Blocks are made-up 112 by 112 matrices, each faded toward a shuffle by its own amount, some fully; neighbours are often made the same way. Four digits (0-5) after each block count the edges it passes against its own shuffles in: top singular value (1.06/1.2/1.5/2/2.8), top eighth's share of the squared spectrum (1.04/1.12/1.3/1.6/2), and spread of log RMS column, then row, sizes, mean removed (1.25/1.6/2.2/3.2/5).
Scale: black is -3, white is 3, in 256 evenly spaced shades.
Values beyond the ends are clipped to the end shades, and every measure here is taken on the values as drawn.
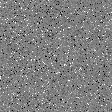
0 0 0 0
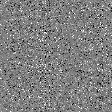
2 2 2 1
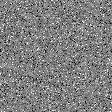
2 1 0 0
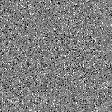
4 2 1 1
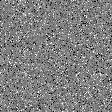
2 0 0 0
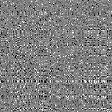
5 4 3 3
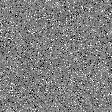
0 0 0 0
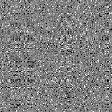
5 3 2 2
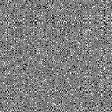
5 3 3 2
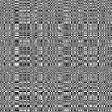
5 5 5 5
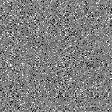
4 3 2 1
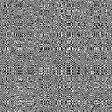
5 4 3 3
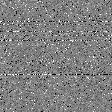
2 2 0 3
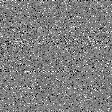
1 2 0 2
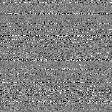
2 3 0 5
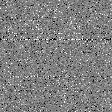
2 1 0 2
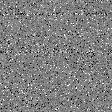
1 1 0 1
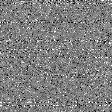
1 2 0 3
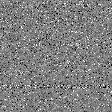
1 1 0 2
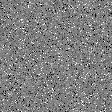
0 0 0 0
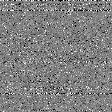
2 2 0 3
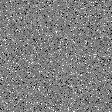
0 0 0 0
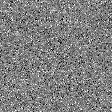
0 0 0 1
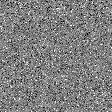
0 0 0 0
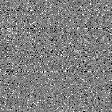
4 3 1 2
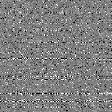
5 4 2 3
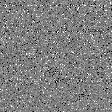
3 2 0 1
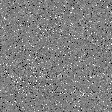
2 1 0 0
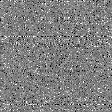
4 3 1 2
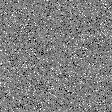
0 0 0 0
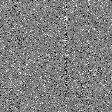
1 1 2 0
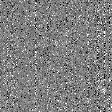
2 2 3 0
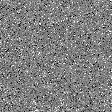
0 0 1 0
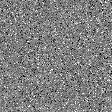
0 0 1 0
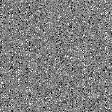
1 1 3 0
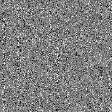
1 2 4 0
